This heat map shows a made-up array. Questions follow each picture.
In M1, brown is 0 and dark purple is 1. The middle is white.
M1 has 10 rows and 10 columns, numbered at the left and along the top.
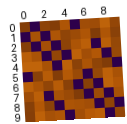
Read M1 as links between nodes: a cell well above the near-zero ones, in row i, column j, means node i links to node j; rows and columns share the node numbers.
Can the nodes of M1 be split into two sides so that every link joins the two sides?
yes
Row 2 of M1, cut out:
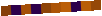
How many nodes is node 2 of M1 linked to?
3
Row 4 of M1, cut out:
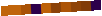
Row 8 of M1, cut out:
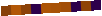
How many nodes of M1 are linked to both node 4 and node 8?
2
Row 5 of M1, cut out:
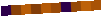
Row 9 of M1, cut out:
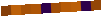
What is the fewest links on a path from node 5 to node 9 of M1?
4
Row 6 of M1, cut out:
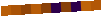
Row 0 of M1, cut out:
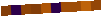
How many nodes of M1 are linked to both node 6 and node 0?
1
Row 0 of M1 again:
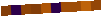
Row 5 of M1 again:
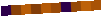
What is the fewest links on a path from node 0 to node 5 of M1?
1
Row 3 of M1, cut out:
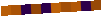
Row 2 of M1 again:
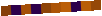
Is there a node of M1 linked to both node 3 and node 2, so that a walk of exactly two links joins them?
no
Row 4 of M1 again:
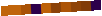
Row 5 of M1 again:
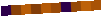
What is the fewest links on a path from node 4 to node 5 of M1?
5
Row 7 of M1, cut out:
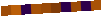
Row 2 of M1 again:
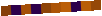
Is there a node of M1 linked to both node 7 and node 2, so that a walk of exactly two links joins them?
no
